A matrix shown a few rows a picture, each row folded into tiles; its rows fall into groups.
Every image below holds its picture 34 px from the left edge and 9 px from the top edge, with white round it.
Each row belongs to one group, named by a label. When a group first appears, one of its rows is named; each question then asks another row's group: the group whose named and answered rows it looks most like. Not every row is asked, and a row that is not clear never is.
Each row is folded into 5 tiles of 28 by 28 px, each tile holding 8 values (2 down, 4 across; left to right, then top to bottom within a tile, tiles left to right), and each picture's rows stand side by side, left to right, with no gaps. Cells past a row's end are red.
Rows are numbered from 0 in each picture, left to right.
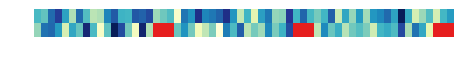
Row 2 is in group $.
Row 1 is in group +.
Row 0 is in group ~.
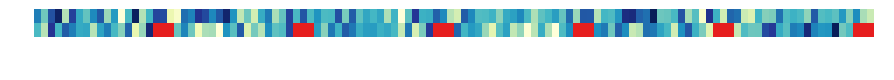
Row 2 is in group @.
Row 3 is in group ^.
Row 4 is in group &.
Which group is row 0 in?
@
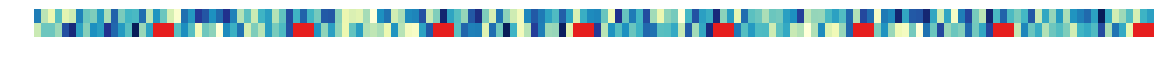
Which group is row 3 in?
~
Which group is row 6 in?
+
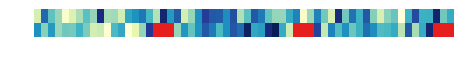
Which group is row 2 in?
@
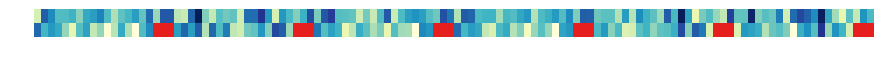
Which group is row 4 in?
$
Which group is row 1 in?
~
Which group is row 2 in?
^
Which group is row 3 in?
^
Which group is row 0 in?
^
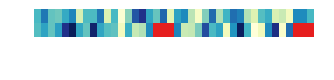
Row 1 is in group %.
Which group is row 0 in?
@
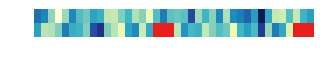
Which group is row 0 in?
%
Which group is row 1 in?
$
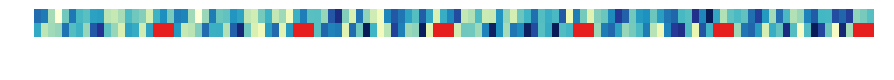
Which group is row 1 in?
%
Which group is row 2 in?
~
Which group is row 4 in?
~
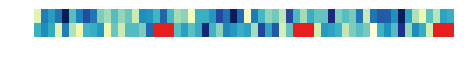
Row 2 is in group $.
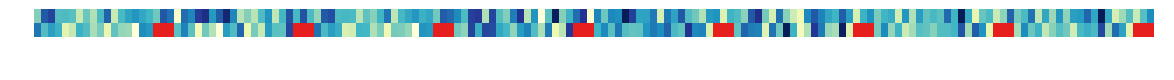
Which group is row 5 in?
~
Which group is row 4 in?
&
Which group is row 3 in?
@
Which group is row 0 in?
^
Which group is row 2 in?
^
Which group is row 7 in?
$
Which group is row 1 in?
+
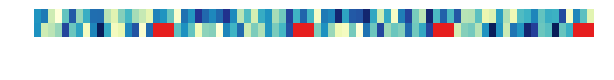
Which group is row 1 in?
+
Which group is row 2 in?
+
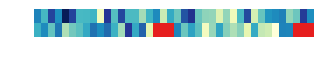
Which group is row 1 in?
^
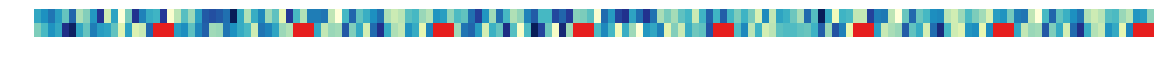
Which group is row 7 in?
%
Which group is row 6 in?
%
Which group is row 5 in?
$
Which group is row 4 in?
+
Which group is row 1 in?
&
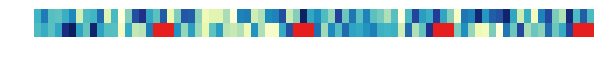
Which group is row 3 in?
+
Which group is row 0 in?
@
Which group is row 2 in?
@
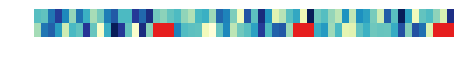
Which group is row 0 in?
~
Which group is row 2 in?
$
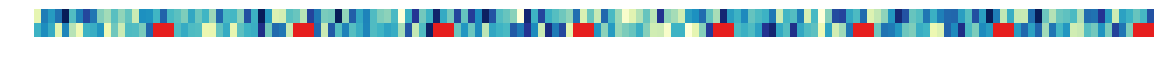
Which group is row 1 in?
$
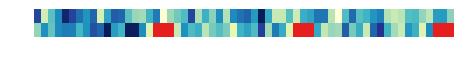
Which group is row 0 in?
&
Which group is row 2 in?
%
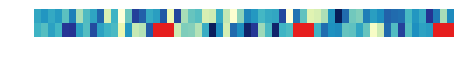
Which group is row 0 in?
@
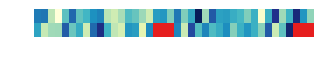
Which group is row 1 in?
@
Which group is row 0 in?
%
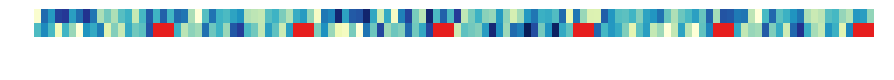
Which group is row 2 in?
+
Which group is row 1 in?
%
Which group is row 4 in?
^
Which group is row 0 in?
+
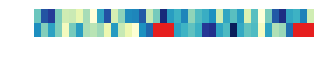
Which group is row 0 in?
^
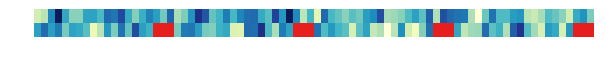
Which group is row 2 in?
^
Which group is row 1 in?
~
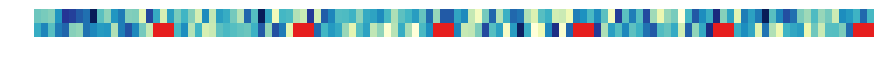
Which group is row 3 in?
%
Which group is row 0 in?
&
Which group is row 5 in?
+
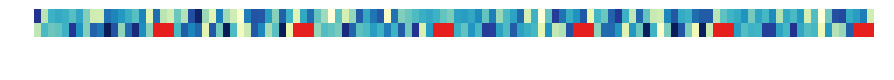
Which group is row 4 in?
~
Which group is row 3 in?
@
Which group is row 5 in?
@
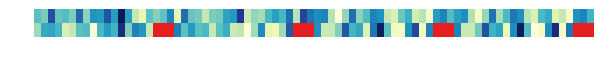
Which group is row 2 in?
%
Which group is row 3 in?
%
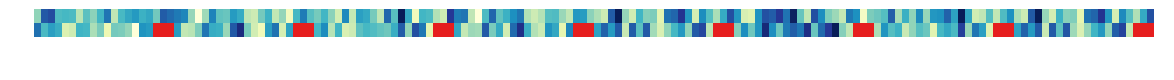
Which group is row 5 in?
&
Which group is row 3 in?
%
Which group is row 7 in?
~
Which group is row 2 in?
$
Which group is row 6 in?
$
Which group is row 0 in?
^
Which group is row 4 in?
~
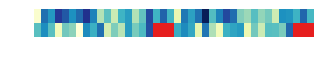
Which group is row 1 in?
+
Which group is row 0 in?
+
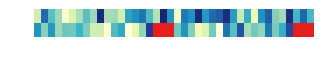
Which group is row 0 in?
^
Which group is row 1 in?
+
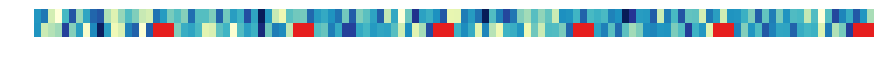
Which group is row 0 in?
%
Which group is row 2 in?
@
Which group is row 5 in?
@
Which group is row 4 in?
&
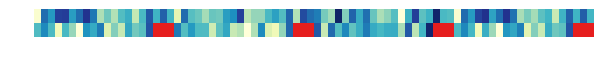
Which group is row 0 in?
+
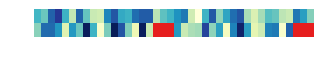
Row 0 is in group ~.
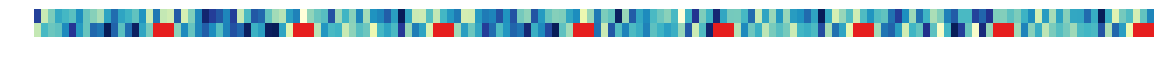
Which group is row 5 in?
$
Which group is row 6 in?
~
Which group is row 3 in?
&
